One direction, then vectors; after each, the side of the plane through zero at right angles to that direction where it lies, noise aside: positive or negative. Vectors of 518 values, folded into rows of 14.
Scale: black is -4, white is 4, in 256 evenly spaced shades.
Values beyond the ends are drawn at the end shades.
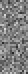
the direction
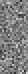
negative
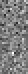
negative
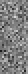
negative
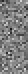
positive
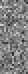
positive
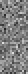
negative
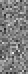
negative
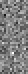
negative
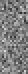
positive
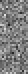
positive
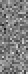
negative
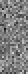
negative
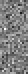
positive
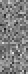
negative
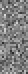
positive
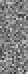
negative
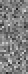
negative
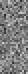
negative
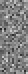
negative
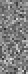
negative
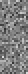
negative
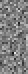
positive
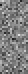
negative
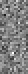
negative
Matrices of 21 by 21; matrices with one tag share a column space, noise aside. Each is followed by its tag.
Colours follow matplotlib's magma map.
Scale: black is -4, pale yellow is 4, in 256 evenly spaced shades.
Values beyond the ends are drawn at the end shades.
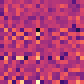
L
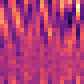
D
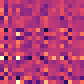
L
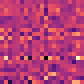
L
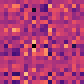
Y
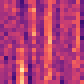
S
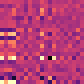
L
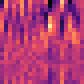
D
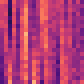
S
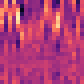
D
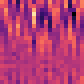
D
